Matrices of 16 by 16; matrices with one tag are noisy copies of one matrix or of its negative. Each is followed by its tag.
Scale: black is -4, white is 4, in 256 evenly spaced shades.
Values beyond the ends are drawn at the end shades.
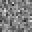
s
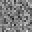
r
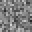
s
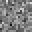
s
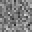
r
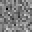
r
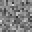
s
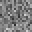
r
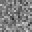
r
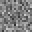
r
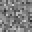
s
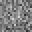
r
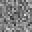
r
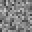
s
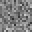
r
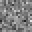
s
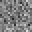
r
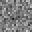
r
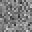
r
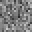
r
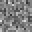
s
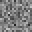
r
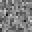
s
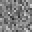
r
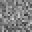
r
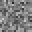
s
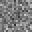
r
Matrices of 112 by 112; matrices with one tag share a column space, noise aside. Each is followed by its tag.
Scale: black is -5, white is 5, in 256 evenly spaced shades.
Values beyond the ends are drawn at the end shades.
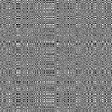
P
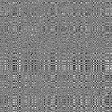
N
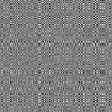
P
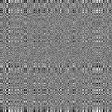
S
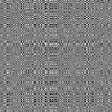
P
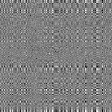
S
